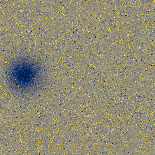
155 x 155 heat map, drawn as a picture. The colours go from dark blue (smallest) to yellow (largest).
The ninth with the lowest average is the middle left. The values are skewed, with a long tail toward low values. No single row or column stands out from its neighbours. One dip sinks in the middle left.
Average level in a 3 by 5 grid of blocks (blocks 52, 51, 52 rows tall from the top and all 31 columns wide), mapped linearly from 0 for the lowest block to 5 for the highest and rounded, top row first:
5 5 5 5 5
0 3 5 5 5
5 5 5 5 5
